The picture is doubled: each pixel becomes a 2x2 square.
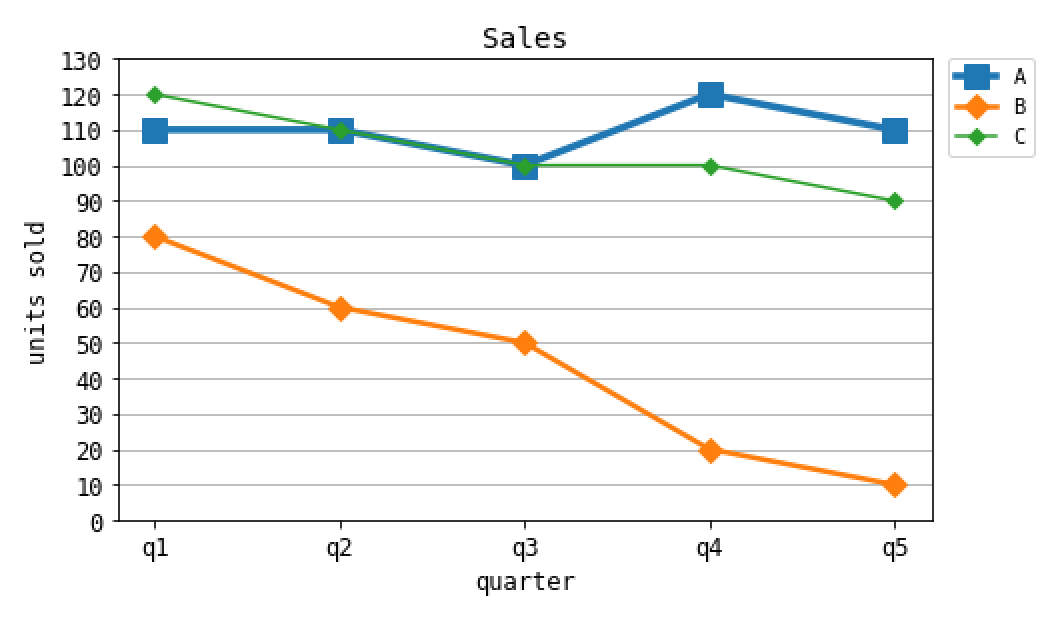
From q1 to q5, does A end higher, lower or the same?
the same
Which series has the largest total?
A
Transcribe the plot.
Title: Sales
x-axis: quarter, ticks q1 q2 q3 q4 q5
y-axis: units sold, ticks 0 10 20 30 40 50 60 70 80 90 100 110 120 130
Legend: A, B, C
Values:
A: 110 110 100 120 110
B: 80 60 50 20 10
C: 120 110 100 100 90
